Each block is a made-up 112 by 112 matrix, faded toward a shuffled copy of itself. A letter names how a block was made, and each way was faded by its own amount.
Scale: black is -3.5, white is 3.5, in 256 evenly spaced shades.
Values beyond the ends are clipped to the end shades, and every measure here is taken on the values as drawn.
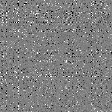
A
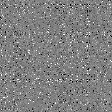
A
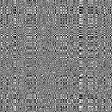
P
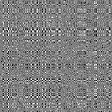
P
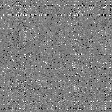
A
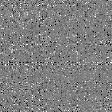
A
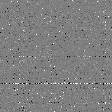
A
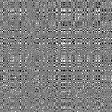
P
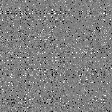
A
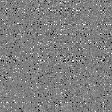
A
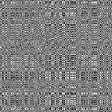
P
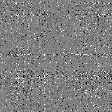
A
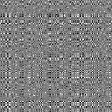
P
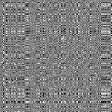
P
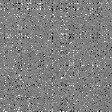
A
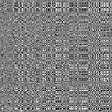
P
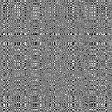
P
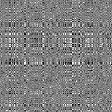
P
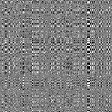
P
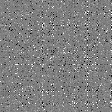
A
